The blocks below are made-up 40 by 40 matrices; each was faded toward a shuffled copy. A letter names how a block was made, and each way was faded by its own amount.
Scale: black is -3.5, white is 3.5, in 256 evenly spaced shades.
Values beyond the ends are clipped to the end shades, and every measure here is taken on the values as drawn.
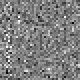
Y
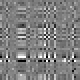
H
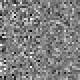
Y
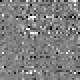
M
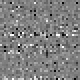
M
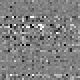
M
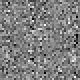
Y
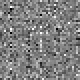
Y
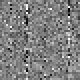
Y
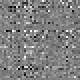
M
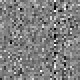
Y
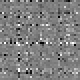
M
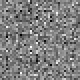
Y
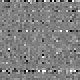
M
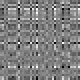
H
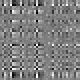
H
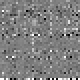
M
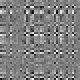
H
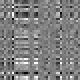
H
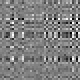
H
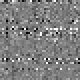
M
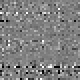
M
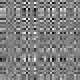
H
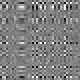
H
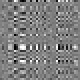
H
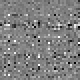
M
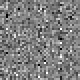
Y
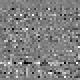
M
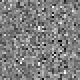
Y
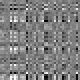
H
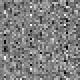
Y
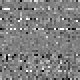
M
